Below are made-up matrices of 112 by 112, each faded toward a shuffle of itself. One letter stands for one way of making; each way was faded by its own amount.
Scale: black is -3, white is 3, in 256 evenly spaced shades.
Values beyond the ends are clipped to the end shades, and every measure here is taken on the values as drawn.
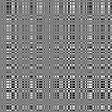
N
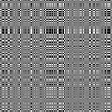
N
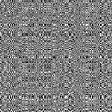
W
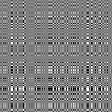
N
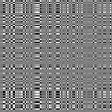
N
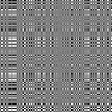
N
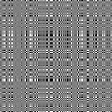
N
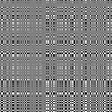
N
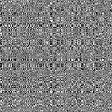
W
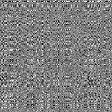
W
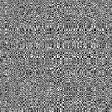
W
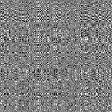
W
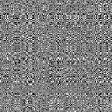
W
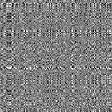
W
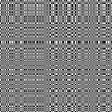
N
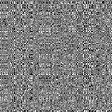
W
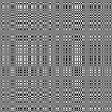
N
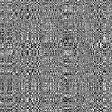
W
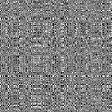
W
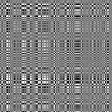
N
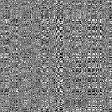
W
